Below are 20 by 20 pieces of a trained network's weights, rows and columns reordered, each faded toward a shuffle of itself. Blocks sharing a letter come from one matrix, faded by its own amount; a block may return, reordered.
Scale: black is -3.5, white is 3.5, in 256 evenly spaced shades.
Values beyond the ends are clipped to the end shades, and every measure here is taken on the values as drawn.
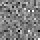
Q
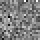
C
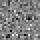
Q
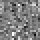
Q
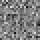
C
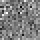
Q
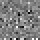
Q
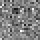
C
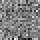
C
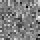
Q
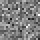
C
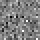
Q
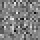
Q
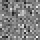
Q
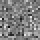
C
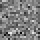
C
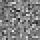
C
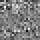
C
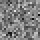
C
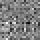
Q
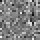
Q
